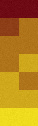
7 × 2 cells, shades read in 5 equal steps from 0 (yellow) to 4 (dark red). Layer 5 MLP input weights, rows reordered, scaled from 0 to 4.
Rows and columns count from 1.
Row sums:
8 5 4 3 3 2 0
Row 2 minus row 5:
2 0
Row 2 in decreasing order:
3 2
